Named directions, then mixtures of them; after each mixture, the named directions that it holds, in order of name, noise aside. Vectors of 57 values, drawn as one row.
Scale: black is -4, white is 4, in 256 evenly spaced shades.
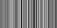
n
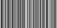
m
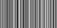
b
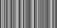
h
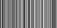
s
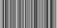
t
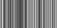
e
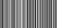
e, n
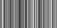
e, h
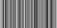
t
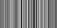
n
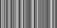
h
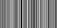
n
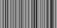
n, t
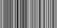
b, e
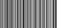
b, h, m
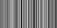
n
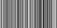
n, s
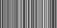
b, n, s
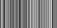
e, h, s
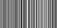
e, n, s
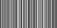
h, n, s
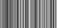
b, t
